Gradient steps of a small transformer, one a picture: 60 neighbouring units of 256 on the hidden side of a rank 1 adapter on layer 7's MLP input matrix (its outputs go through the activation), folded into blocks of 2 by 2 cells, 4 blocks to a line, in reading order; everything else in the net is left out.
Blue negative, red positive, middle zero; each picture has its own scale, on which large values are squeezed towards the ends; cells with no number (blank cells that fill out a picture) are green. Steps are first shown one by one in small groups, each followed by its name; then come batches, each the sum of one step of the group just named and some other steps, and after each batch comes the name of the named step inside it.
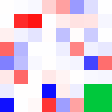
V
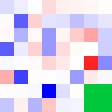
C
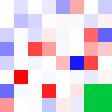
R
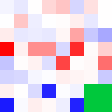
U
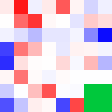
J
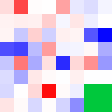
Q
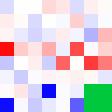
U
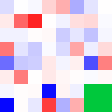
V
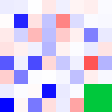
C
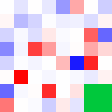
R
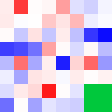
Q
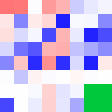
Q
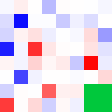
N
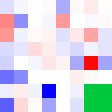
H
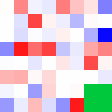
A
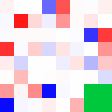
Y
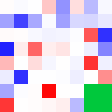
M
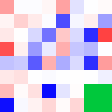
Y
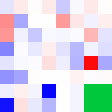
H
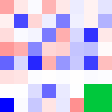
A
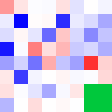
N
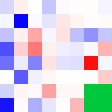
N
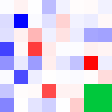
N
